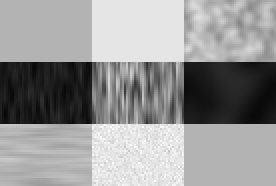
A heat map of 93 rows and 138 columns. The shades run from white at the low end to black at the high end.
The table splits into 3 rows of 3 panels. Panel 1,1: low, flat. Panel 1,2: very low, flat. Panel 1,3: low, blotchy. Panel 2,1: very high, streaked downward, faint in contrast. Panel 2,2: middling, streaked downward, strong in contrast. Panel 2,3: very high, smooth, faint in contrast. Panel 3,1: low, streaked across, faint in contrast. Panel 3,2: very low, fine-grained, faint in contrast. Panel 3,3: low, flat.
